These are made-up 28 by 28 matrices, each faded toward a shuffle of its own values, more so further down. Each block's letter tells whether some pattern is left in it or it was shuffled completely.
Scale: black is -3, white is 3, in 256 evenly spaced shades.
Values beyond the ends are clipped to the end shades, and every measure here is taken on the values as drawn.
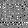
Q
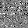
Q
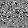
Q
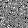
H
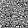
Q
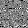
Q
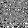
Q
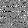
Q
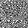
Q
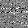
Q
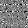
Q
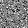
H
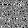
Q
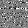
Q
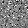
H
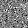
H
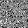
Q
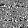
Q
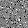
H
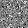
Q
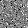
H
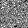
H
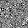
H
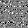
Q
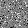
H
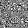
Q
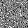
H
